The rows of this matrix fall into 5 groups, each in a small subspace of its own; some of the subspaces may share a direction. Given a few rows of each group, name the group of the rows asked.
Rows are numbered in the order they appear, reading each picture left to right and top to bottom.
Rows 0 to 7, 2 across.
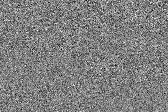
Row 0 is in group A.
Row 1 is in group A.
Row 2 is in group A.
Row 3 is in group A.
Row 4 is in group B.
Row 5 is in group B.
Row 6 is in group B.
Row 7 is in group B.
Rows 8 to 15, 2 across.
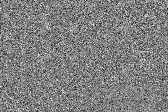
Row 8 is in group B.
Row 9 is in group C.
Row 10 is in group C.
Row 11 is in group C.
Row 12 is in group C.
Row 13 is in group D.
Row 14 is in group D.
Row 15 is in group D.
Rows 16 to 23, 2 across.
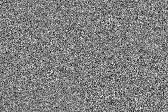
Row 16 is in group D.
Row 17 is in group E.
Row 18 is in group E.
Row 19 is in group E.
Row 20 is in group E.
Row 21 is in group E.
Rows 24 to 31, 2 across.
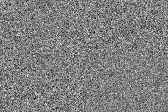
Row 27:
A
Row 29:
D
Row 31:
B
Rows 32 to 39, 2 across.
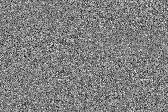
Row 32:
E
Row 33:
E
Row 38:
E
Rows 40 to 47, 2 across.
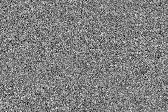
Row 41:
A
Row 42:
C
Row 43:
A
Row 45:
A
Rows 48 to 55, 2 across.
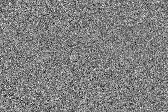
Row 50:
A
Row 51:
A
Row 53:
C
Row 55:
A
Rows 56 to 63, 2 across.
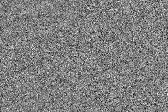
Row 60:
E
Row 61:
D
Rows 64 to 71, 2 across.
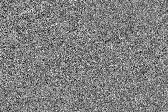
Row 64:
E
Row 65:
B
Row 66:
A
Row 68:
D
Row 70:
D
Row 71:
B
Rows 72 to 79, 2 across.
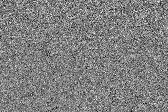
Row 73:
A
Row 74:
B
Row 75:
A
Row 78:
E
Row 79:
B
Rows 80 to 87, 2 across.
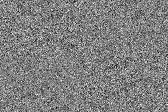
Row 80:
A
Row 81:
B
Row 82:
E
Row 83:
C
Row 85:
E
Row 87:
C
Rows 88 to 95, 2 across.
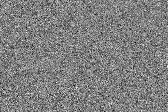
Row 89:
D
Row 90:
A
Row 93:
B
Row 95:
E
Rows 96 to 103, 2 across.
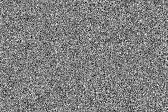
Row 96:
A
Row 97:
C
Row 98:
B
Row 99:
D
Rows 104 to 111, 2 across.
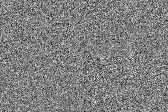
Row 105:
B
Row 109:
A
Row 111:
D
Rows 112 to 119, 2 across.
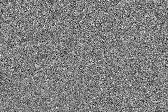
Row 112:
B
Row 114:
D
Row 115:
D
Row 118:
E
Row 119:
A
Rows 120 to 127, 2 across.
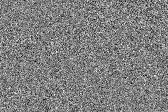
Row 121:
E
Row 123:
E
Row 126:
B
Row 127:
D
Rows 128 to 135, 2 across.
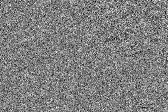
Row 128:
C
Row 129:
E
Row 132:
E
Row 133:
E
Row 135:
C
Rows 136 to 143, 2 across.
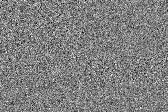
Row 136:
C
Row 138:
E
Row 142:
A
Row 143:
A
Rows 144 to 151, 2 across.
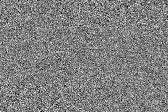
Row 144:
D
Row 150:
C
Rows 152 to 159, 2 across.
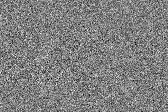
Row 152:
E
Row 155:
A
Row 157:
A
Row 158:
B
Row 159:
A
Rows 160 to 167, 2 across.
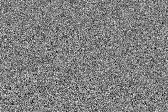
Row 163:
B
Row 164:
E
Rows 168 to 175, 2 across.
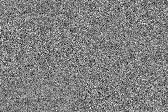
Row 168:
D
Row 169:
C
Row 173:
C
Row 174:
D
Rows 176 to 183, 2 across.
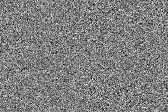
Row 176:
B
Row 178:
A
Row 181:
D
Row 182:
C
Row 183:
C
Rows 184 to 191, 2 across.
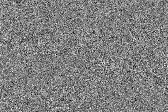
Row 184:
A
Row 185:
A
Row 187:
B
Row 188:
B
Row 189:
B
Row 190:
C
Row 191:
E
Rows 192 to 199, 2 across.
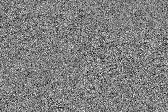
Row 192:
D
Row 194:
E
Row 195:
D
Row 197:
A
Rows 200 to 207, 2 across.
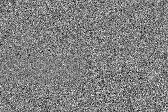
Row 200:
B
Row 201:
A
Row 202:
E
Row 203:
D
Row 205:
E
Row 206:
B
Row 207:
B
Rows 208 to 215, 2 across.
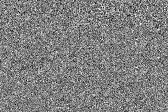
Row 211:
A
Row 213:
A
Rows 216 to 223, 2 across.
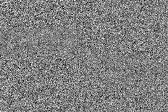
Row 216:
D
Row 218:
D
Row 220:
D
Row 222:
D
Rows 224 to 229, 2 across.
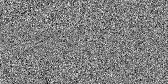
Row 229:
B
